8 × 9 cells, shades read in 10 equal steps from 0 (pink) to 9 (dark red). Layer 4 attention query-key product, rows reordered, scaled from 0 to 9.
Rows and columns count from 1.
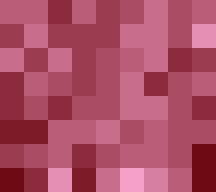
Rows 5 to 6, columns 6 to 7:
3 3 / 5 4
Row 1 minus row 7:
-2 -1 3 -3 1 1 -1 0 -5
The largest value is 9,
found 3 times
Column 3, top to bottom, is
7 6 3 5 7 4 4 1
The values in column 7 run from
2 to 7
